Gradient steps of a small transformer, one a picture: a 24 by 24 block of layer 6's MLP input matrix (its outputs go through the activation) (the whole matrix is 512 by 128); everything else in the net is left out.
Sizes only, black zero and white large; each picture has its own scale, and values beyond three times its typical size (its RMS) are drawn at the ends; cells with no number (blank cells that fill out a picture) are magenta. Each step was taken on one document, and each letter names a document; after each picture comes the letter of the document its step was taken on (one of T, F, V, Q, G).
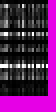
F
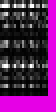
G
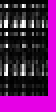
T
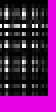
T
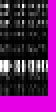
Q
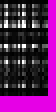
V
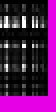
T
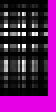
V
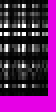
V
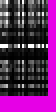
Q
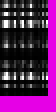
G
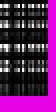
Q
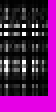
T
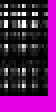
V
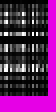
F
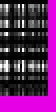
Q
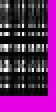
Q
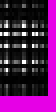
T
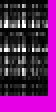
V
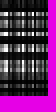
F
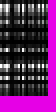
Q
